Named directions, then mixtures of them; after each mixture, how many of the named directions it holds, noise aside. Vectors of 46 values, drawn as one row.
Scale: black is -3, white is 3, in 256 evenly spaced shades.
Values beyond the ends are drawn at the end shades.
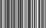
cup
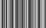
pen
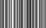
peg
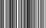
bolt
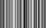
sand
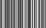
one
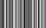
three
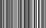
three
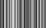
two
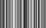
one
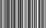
one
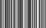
two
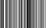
two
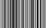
three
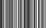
three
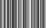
two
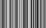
one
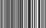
two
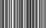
one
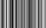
two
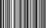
three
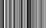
two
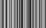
two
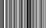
two
